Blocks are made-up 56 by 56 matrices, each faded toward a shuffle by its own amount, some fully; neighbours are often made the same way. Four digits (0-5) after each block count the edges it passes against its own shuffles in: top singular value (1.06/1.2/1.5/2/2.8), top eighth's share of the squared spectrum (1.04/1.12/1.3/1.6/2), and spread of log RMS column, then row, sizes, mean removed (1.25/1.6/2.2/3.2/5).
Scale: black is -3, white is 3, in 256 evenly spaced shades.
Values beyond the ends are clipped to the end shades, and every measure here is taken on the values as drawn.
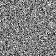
2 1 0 0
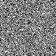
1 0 0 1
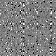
4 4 2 2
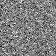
0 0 0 0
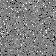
1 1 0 0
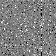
2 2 2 0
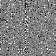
3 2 1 0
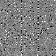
3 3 2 0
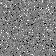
0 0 0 0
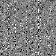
2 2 2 0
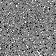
0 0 0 0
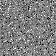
0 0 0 0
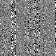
2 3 4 0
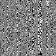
2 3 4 0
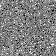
0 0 0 0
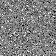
0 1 0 0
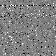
2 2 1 1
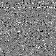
2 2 1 2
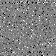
1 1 0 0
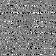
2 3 1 3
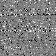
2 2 0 2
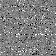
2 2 0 2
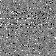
2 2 0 2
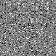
3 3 1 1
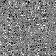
3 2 1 0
